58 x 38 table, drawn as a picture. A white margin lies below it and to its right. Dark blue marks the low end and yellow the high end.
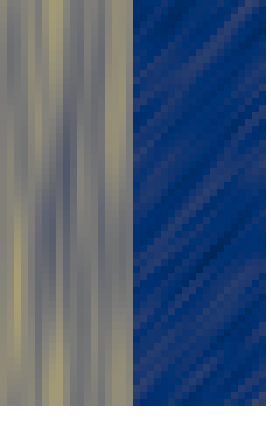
The table splits into one row of 2 panels. Panel 1,1: middling, streaked downward. Panel 1,2: very low, slanting up to the right, faint in contrast.
